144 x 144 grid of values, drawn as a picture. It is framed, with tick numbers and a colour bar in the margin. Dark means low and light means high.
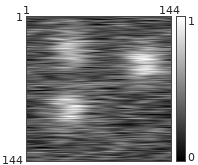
There are three bumps. The halves do not mirror each other. The ninth with the lowest average is the bottom right.
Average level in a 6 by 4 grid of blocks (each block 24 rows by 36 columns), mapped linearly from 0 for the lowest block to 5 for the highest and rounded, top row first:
1 2 0 1
2 5 2 5
1 2 2 5
2 5 1 0
2 3 0 0
0 0 1 0
